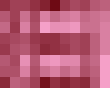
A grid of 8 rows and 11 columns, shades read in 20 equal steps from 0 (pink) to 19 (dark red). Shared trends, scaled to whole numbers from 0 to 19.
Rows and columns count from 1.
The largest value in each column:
15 13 12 14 18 19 16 14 15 9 8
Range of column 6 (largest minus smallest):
18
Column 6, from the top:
19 7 2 14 14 1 4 14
